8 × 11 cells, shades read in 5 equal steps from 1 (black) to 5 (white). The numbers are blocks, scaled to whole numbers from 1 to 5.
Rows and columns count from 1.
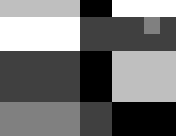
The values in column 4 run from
2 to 5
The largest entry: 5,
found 14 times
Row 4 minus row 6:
0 0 0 0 0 0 0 0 0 0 0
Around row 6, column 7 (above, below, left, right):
1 2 1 4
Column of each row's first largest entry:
8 1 1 8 8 8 1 1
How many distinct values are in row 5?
3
